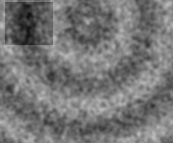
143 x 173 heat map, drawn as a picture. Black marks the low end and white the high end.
Odd patch: lower, in the top left. Rings: centred on the top middle. Ninth with the lowest average: top left.
